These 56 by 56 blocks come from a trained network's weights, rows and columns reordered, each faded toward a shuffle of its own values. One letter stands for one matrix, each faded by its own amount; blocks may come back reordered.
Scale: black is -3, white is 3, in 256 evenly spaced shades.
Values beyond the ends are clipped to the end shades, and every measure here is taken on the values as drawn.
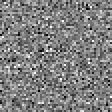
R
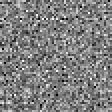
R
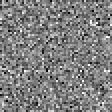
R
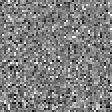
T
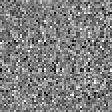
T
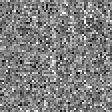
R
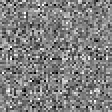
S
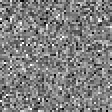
R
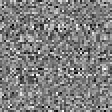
S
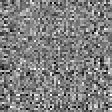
S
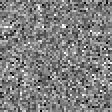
R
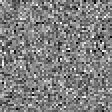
R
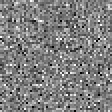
T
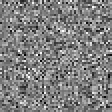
S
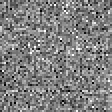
R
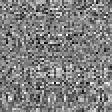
S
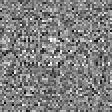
S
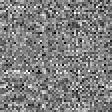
S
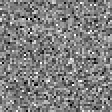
R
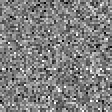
R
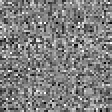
S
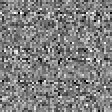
S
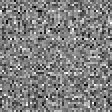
S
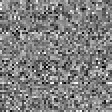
S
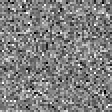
R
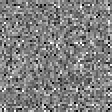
T
